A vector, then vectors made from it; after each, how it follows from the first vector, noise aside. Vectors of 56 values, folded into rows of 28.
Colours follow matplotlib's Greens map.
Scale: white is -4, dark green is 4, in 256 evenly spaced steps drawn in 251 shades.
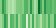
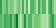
reversed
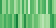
reversed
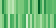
copied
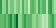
reversed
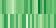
copied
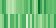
copied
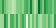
copied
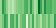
copied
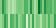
copied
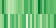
copied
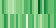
copied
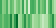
reversed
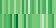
reversed
